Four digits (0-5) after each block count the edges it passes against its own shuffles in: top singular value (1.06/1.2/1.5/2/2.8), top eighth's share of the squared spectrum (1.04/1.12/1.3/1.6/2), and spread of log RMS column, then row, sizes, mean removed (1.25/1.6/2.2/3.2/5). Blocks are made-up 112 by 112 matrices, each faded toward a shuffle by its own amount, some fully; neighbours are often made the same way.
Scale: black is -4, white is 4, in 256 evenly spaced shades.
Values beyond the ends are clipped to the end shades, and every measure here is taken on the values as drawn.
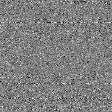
2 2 0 3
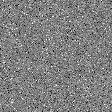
0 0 0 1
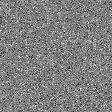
1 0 0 1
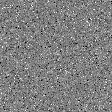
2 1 0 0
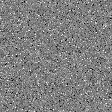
2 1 0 0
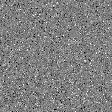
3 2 0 0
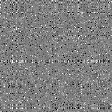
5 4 2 3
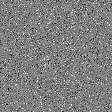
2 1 0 0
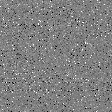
3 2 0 1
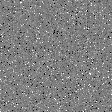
2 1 0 0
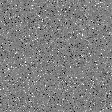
2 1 0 0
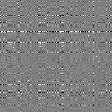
5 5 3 4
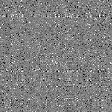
4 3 2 2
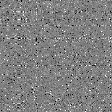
4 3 2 2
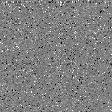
4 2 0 1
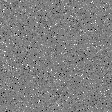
0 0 0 0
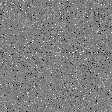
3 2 0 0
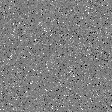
2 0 0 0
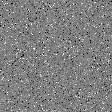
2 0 0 0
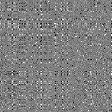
5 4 3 3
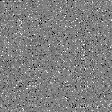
4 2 1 1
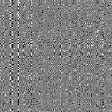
5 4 3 2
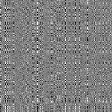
5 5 4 3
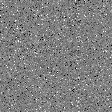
2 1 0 0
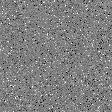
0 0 0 0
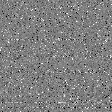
3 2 0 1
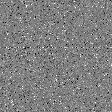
2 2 0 1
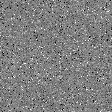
1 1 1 0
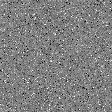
0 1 0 0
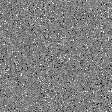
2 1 1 0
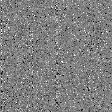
2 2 2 0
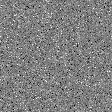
0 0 0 0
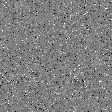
3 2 0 0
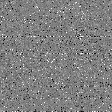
4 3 0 2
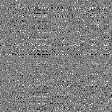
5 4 2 3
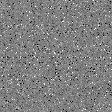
3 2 0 1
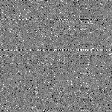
4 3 1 2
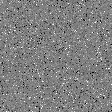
0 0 0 0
